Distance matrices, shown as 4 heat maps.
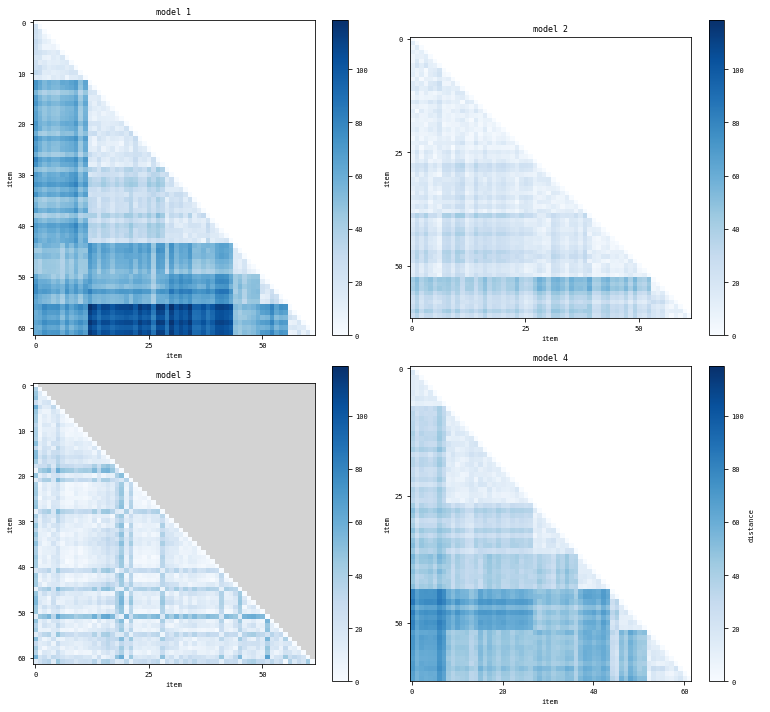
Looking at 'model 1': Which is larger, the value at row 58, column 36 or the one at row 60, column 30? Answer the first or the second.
the second
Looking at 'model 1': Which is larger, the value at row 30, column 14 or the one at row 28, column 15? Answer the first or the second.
the first
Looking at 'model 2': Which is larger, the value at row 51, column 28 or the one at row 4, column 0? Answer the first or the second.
the first
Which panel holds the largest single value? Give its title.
model 1
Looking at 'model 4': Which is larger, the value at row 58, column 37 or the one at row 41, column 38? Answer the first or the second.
the first
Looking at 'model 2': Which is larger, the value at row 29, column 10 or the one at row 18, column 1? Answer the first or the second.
the first
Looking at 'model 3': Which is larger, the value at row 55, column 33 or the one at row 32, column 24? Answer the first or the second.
the first
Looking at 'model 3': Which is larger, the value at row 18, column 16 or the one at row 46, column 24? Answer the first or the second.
the first
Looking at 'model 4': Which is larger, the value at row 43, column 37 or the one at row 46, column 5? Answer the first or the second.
the second
